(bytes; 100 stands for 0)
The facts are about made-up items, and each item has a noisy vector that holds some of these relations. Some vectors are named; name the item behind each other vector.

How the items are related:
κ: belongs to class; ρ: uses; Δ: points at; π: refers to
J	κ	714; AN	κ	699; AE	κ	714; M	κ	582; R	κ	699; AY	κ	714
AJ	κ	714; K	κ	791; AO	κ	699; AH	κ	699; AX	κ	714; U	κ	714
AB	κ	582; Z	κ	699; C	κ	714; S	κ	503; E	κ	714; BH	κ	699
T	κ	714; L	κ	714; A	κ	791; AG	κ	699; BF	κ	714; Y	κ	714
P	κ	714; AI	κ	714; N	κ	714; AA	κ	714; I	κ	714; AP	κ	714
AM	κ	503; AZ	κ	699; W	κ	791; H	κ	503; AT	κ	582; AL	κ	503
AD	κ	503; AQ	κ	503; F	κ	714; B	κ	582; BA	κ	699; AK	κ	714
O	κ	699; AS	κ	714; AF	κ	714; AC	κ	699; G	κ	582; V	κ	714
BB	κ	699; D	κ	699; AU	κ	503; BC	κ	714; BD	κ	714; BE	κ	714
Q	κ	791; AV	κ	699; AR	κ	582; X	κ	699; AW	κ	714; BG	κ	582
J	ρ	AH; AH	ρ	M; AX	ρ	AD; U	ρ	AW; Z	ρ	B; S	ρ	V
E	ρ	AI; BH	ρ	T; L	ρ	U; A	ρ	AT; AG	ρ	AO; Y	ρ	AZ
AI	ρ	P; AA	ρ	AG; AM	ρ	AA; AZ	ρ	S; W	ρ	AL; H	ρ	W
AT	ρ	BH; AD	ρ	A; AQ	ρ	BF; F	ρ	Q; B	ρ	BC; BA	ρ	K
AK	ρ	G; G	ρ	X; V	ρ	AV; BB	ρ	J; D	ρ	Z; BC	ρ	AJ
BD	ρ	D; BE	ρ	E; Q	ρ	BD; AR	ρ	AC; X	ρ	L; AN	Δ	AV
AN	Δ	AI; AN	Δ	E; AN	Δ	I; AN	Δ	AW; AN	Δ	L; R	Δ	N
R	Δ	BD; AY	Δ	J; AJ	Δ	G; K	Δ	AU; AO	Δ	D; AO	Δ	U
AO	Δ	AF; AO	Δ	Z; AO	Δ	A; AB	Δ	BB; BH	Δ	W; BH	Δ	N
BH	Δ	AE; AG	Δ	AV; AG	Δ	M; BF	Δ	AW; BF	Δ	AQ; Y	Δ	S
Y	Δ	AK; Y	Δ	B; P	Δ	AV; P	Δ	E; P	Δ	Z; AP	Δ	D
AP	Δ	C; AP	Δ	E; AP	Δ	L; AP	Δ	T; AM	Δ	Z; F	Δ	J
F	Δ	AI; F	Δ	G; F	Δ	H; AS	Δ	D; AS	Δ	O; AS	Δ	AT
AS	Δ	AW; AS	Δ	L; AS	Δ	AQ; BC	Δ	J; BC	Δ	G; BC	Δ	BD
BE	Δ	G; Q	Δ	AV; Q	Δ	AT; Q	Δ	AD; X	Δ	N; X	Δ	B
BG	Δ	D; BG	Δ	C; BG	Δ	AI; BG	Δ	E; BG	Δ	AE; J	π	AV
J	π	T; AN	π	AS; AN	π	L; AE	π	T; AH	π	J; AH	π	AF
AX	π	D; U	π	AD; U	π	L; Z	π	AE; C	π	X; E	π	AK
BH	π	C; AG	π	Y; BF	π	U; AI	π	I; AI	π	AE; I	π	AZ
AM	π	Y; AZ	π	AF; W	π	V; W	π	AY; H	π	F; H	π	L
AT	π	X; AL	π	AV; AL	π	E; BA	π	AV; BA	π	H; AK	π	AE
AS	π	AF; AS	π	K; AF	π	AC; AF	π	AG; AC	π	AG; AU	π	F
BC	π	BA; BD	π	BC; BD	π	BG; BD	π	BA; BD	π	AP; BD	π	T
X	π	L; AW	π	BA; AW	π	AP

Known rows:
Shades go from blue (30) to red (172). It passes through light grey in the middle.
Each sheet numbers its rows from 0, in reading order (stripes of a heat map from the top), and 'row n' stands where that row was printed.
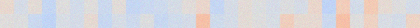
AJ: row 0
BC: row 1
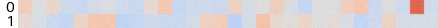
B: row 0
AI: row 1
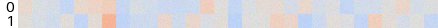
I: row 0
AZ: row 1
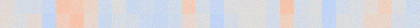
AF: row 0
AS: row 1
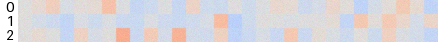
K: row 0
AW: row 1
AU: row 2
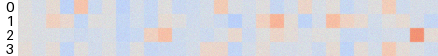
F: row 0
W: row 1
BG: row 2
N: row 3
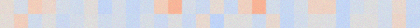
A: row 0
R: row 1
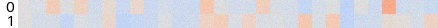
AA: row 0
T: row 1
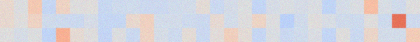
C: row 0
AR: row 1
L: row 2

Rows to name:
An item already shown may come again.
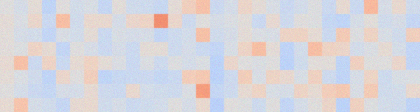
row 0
AX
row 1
AD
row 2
BC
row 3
W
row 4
AC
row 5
E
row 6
BD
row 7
AN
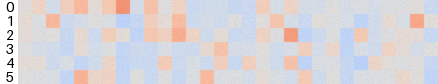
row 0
AM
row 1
AT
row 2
S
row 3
AP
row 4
AV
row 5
Y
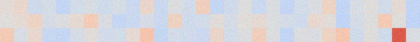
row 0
BB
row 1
K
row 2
B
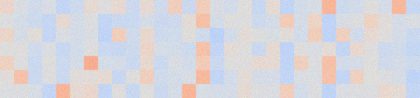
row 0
D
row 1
AP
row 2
AY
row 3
BA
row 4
Z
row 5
AH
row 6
Y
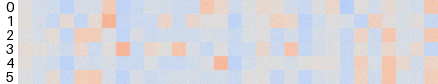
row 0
AK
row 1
AZ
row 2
U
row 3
AQ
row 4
AW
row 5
U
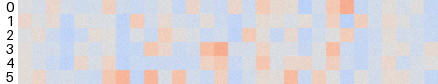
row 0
Q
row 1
AY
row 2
X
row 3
J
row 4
E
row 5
AL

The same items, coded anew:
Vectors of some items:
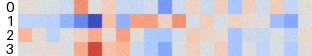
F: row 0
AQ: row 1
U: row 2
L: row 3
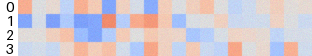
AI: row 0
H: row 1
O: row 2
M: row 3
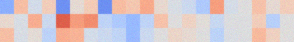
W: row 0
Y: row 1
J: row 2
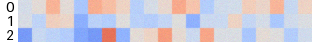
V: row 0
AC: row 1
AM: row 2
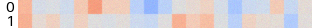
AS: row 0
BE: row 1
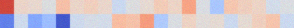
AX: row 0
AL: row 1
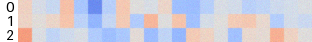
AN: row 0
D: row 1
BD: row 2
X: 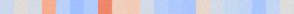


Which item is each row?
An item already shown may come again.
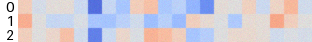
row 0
BA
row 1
BD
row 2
BB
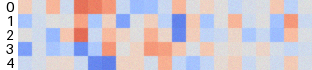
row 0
Y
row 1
BG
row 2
AT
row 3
S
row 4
Z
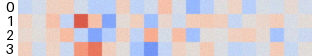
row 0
AZ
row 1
AK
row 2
D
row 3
AF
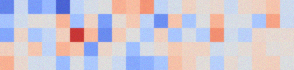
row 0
AL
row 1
BG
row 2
K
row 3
E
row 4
AW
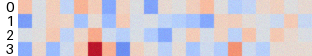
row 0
AI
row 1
AV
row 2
AP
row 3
K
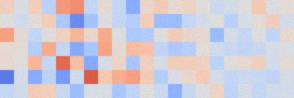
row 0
I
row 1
AH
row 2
U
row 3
BH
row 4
AK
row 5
AD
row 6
AG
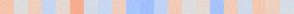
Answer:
BC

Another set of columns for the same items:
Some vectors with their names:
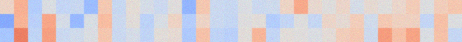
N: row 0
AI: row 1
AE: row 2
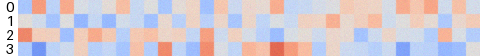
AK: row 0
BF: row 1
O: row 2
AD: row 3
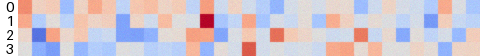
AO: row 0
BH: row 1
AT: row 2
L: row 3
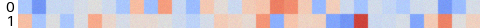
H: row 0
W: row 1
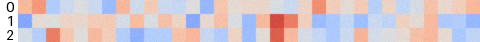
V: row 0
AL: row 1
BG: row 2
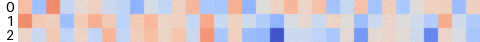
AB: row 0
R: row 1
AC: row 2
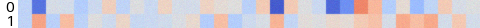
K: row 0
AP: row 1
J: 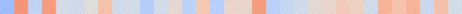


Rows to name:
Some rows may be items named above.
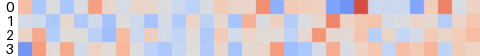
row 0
W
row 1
F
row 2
AX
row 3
BD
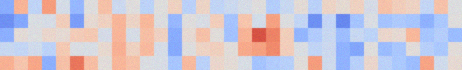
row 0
AI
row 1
AM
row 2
AL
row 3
S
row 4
D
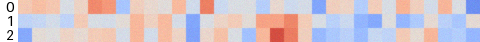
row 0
AV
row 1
S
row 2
AL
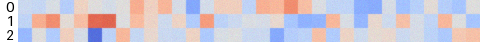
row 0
AQ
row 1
Z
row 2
Y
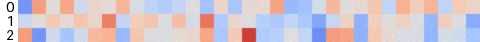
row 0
BD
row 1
AH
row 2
X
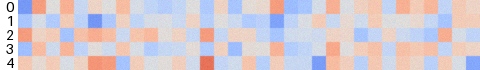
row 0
BD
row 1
AS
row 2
BB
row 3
BC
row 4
BA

